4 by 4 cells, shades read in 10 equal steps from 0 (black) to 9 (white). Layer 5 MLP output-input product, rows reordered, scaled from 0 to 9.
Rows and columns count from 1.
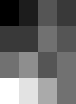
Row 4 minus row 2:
7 6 2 1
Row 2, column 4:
3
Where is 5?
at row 3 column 2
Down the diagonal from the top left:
0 2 3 4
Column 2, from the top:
1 2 5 8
